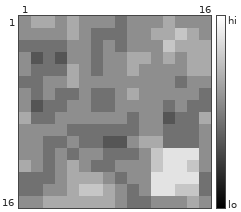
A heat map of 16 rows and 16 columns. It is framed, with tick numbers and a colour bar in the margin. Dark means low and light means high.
Grain: blotchy. Odd patch: higher, in the bottom right. Ninth with the highest average: bottom right.
